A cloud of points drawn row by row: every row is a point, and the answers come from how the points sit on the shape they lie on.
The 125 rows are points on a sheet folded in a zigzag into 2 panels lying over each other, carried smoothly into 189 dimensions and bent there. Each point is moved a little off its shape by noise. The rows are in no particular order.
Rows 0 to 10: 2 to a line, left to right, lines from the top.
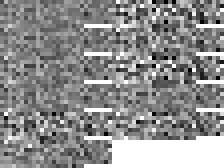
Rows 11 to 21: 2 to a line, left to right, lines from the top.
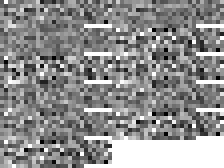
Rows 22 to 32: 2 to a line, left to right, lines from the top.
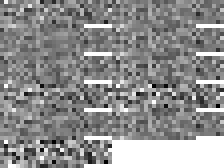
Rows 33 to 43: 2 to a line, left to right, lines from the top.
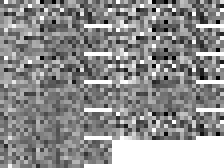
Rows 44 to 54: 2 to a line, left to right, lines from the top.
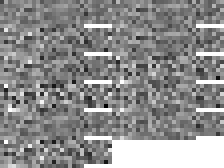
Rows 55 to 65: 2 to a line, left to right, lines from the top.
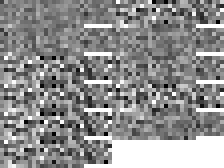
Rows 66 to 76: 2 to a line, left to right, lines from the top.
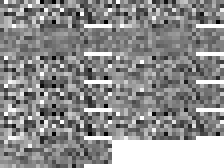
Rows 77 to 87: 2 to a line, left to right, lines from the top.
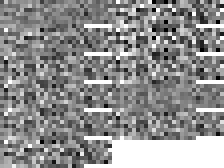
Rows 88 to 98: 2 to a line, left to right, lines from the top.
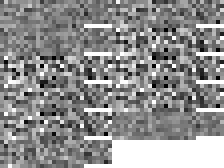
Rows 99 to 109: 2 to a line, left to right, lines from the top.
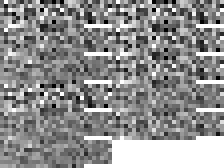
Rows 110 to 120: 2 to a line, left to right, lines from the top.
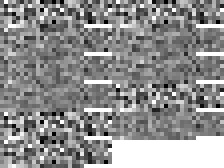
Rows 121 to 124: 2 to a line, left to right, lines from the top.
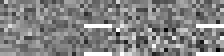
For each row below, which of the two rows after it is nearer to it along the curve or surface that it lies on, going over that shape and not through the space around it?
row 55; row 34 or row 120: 120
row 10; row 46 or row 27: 46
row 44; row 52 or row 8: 52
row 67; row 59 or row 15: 59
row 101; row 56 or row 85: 56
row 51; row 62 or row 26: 62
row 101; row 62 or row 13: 13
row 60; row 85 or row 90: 90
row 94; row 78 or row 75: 78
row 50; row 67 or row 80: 80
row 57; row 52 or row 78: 52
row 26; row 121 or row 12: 12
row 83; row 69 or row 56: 69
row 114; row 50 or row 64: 50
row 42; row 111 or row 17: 111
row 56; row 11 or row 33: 11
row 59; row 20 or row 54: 54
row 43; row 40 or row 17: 40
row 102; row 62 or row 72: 72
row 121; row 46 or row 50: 46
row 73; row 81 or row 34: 34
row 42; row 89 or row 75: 75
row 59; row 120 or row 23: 120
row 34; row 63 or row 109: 63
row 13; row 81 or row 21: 81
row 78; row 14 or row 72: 72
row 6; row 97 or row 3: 97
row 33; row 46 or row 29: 46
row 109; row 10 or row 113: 113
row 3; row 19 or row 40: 19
